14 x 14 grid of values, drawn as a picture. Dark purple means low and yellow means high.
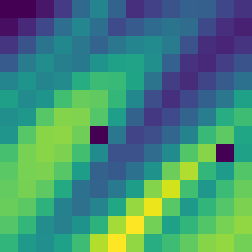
The grain runs diagonally up to the right. There is an overall slope up to the bottom. There are two isolated cells, each far lower than the cells round it. On average the colour sits 50% of the way up the scale.
